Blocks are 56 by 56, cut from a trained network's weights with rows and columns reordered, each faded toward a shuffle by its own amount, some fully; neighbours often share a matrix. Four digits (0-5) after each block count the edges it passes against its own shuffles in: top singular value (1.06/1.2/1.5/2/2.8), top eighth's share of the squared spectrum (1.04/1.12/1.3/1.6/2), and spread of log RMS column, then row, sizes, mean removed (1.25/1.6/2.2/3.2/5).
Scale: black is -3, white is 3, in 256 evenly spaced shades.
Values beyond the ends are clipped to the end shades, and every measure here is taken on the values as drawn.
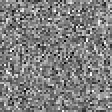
1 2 0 0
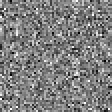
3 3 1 1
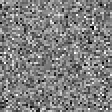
1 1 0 0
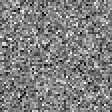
0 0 0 0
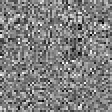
3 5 3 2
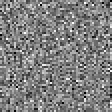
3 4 2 1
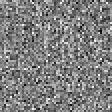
2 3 2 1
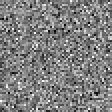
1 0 0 0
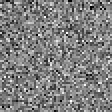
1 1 0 0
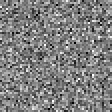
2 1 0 0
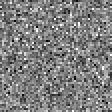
0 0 0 0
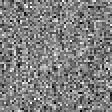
2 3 2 1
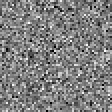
1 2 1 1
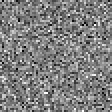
1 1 0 0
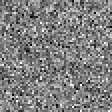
0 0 0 0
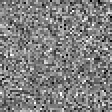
0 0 0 0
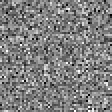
2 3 1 1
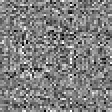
3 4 2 2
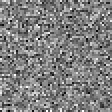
2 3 1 2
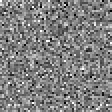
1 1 0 0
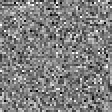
2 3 0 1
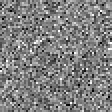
1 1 0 0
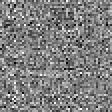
3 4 2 2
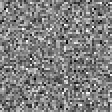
3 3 2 0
